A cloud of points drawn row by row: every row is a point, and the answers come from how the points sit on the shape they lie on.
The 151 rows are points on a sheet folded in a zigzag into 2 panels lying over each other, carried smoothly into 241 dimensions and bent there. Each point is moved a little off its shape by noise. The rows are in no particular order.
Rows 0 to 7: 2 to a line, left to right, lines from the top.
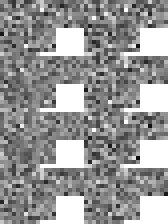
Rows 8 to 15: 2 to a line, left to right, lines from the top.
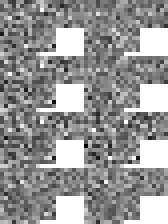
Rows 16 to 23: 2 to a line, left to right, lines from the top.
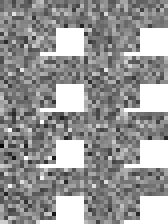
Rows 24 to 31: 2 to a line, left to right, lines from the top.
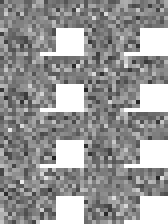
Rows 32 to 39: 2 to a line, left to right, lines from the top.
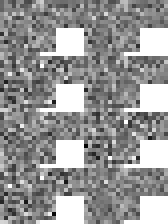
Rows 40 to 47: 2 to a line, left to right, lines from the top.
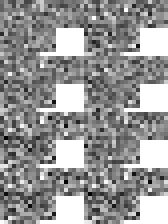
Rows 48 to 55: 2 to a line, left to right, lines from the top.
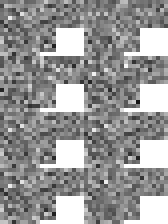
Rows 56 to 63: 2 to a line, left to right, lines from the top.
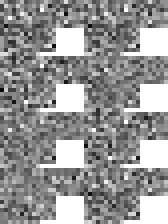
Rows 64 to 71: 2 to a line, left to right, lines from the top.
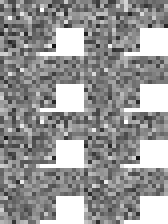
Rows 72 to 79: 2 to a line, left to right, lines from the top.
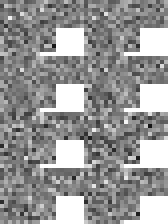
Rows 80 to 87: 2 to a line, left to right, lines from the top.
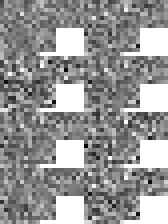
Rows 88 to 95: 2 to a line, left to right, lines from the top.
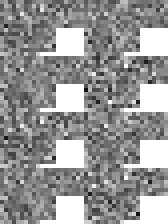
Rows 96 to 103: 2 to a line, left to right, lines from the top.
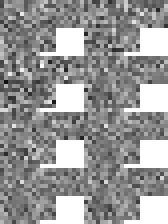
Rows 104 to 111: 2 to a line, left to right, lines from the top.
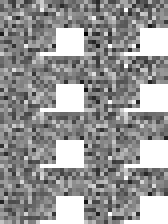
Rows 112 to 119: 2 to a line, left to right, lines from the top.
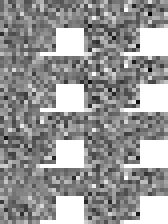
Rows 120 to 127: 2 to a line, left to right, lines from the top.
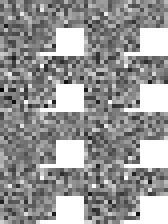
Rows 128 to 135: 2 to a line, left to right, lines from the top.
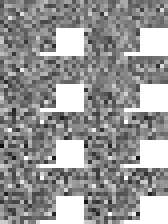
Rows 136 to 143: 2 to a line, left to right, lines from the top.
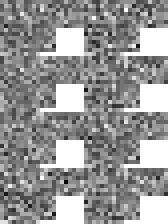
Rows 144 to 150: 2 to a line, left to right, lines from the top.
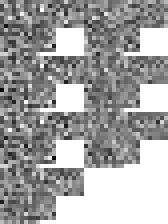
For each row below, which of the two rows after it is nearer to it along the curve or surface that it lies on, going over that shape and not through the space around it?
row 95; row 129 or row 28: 28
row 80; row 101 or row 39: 101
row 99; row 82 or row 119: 82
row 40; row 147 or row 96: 96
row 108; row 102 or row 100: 100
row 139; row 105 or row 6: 105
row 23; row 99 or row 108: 108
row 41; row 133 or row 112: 133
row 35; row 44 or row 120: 120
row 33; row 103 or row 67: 67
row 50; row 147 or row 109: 147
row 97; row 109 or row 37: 37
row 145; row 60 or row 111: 60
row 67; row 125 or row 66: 66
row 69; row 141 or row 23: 23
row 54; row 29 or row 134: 134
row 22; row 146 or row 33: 33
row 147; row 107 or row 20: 107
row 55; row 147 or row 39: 147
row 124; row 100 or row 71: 71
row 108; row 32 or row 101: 32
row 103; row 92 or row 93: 92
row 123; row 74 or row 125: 74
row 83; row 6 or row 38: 38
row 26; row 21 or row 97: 97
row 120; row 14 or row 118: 14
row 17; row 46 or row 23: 46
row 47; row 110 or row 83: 83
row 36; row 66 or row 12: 66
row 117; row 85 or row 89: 89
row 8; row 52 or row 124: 52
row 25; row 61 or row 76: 76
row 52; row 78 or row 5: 5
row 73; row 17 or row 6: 6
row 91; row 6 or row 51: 6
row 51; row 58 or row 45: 58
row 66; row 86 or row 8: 8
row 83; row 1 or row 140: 1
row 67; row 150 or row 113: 113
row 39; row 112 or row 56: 56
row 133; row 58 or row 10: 10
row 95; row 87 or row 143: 87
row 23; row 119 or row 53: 53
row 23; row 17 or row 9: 9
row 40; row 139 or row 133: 133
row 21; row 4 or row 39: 39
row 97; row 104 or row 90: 90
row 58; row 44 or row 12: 12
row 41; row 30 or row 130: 130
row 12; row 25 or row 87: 87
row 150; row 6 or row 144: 144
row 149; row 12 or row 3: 12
